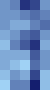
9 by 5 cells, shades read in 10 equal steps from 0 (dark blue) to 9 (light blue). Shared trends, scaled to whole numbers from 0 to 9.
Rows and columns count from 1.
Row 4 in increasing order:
3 4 6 6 7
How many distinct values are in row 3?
4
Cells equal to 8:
5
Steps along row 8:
down up down up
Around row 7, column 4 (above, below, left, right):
3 2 9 6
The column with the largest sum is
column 1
